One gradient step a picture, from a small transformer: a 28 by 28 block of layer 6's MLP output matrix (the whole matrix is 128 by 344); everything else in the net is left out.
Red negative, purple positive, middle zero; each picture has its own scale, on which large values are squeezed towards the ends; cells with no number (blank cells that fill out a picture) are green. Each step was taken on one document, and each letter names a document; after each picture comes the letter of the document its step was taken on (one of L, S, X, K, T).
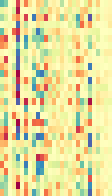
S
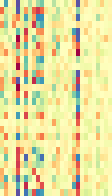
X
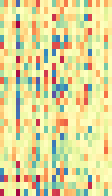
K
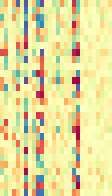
X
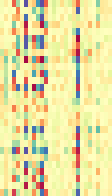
X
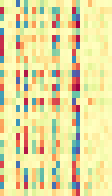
X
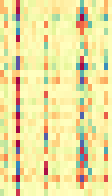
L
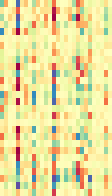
K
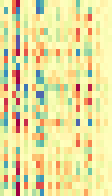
S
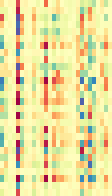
L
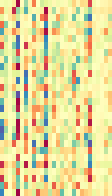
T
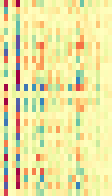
S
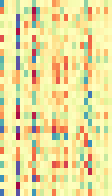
K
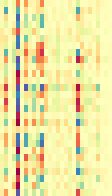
S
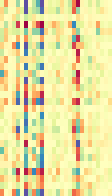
X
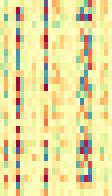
L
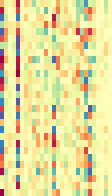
K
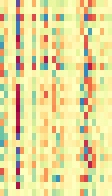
L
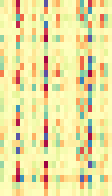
L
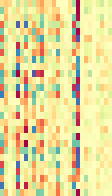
X
